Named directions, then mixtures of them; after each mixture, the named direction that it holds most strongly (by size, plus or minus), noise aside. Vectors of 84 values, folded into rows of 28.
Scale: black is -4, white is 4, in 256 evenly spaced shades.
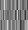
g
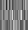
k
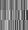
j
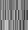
j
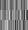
j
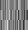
j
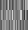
k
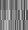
j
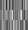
k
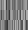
j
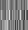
j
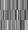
g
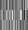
k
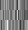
g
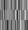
g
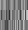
j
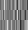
g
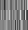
j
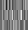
k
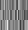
g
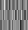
g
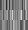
k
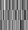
g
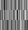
g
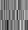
g
